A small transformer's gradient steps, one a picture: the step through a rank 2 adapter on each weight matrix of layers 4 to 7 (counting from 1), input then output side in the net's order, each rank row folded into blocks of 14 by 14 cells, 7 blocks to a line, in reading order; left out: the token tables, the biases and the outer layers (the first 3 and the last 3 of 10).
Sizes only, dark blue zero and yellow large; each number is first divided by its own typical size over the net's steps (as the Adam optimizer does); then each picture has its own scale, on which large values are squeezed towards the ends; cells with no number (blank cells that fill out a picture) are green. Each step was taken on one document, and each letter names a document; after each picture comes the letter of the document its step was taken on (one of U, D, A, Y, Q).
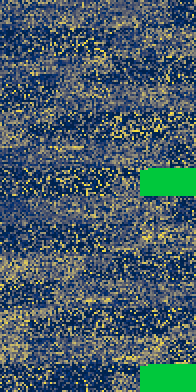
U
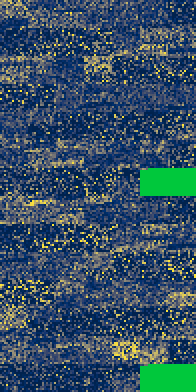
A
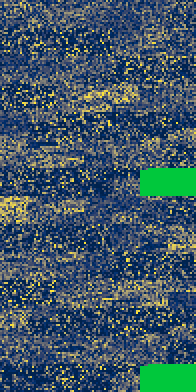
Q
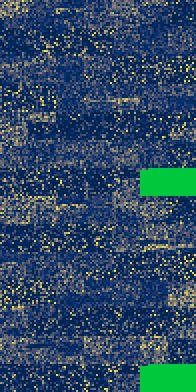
A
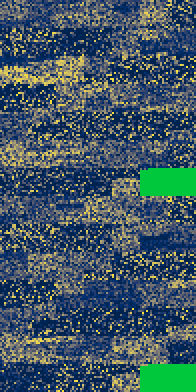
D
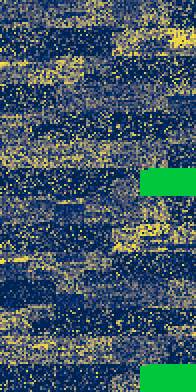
D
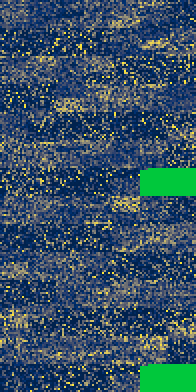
A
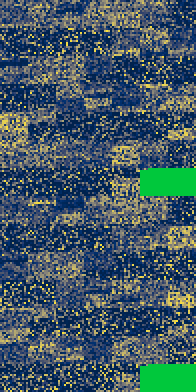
U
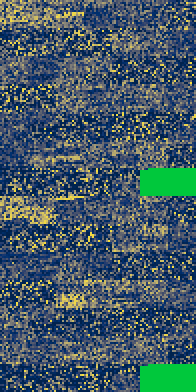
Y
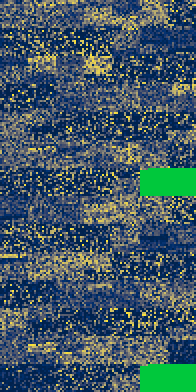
D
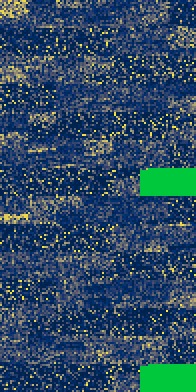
A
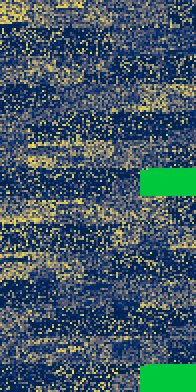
D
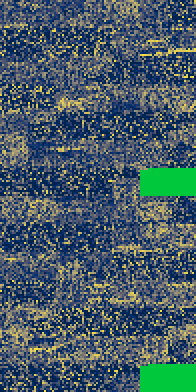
U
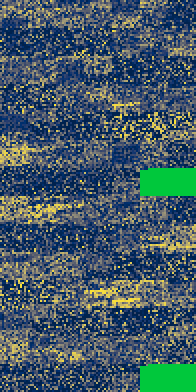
U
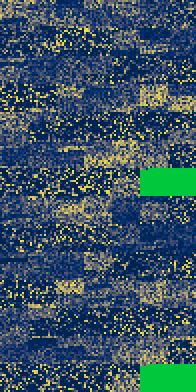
Y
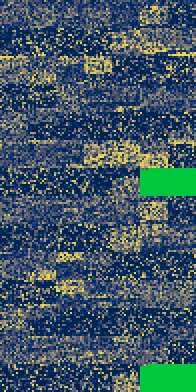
Y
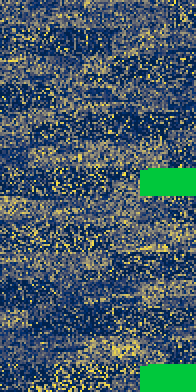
D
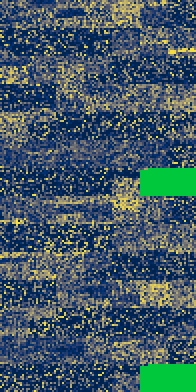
U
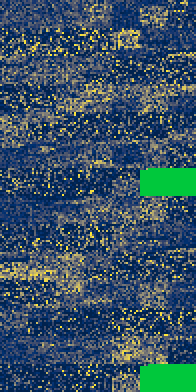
Q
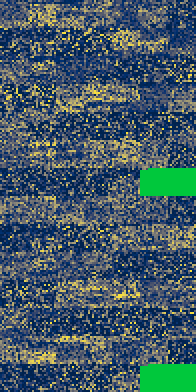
Y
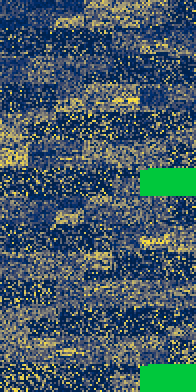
U
